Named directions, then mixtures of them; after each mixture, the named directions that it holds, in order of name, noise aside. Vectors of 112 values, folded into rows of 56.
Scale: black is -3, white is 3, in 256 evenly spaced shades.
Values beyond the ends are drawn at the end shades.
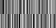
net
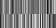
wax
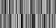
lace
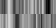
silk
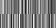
net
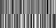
net, wax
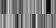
lace, silk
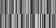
lace, wax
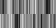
net, silk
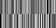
lace, wax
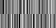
net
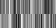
lace, silk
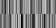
lace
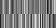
wax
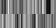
lace, silk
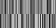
lace, wax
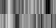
silk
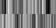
lace, silk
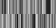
lace, silk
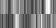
silk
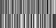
net, wax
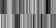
net, silk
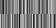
net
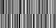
net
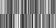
net, silk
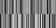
lace, wax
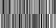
net, wax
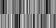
net, silk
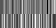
net, wax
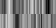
silk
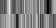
silk, wax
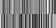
wax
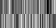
silk, wax
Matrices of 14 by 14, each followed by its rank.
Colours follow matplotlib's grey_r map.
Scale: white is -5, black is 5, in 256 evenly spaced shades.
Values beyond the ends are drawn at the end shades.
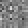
three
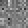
three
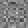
three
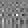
two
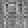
three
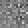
three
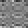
two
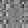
three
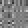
two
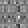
two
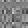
two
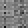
three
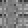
two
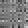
two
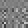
two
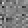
three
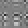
two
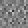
three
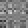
two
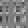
two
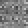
three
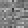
three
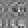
two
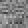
three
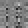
two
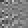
three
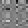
two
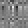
two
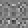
three
